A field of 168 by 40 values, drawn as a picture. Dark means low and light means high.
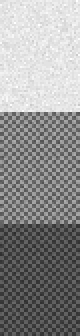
The table splits into 3 rows of 1 panel. Panel 1,1: very high, fine-grained, faint in contrast. Panel 2,1: middling, checkered, strong in contrast. Panel 3,1: low, checkered.
